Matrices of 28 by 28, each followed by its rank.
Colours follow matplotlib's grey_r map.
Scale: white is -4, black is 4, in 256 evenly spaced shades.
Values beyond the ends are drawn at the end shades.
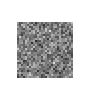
full rank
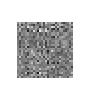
five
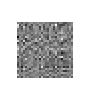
five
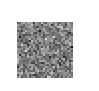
full rank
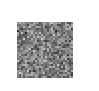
full rank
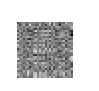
five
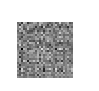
five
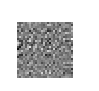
five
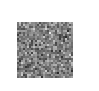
full rank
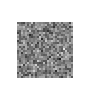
full rank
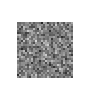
full rank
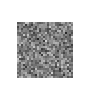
full rank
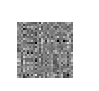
five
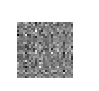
five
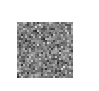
full rank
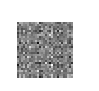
five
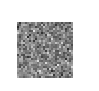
full rank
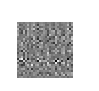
five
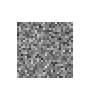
full rank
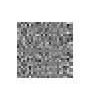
five
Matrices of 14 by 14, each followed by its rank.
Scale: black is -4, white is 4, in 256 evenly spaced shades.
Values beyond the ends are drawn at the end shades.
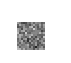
full rank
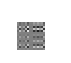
one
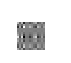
one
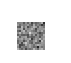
full rank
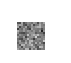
full rank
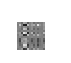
two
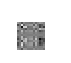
two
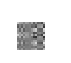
two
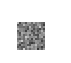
full rank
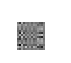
two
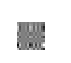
one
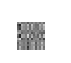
two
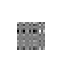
one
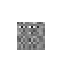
two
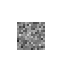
full rank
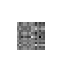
two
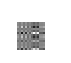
one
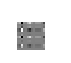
one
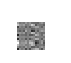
two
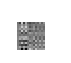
two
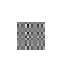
one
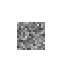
full rank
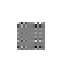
one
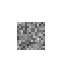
full rank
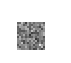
full rank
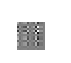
one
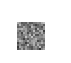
full rank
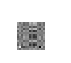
two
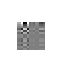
one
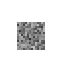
full rank
